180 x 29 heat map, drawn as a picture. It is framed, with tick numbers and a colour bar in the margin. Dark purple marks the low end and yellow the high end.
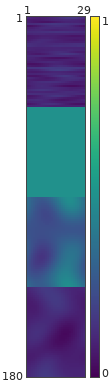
It is made of 4 by 1 panels. Panel 1,1: very low, streaked across, faint in contrast. Panel 2,1: middling, flat. Panel 3,1: low, smooth. Panel 4,1: very low, smooth, faint in contrast.
